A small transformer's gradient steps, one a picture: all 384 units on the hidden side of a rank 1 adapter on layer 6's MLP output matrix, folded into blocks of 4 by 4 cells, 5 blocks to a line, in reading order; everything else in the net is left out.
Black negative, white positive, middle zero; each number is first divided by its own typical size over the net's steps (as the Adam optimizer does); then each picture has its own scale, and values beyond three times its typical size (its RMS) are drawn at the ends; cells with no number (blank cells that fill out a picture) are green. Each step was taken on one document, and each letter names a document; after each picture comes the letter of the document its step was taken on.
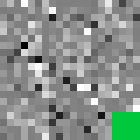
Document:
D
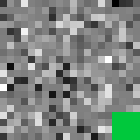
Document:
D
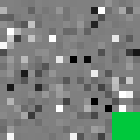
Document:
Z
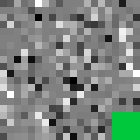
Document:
D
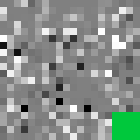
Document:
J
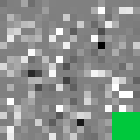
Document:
J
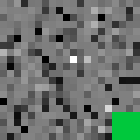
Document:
J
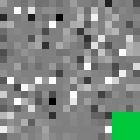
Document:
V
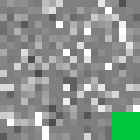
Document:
D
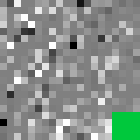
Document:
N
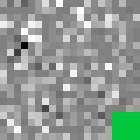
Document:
D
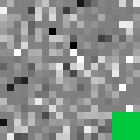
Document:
N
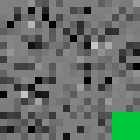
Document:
V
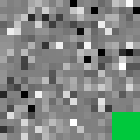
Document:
V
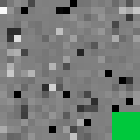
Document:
Z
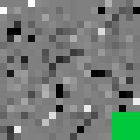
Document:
Z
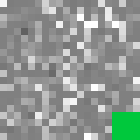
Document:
D
